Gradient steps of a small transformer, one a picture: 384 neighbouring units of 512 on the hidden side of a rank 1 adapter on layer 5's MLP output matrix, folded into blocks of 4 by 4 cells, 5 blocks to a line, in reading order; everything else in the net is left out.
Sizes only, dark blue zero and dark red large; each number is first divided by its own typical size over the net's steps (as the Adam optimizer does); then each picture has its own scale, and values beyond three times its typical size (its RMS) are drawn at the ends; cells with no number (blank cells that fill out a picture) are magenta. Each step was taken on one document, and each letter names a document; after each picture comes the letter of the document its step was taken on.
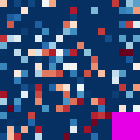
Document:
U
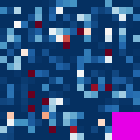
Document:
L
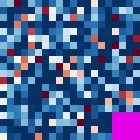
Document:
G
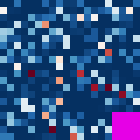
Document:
L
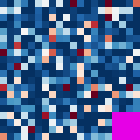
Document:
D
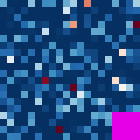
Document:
U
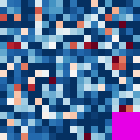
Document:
D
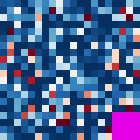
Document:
G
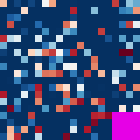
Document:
U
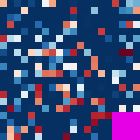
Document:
U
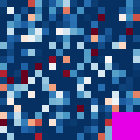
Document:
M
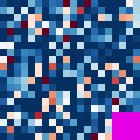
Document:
M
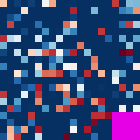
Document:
U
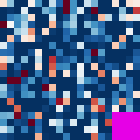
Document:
M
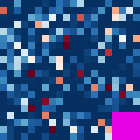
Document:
L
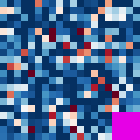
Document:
D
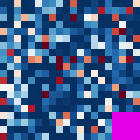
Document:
G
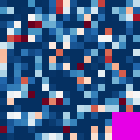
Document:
M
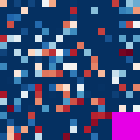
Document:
U
